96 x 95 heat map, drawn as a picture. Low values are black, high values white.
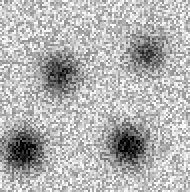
Four dips sink into the field. The ninth with the lowest average is the bottom left. Neither half mirrors the other. Overall the values sit about 70% of the way up the scale.
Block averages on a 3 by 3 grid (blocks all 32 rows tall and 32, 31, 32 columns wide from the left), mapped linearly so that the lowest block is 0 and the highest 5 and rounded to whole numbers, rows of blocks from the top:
5 5 3 / 3 4 5 / 0 3 3
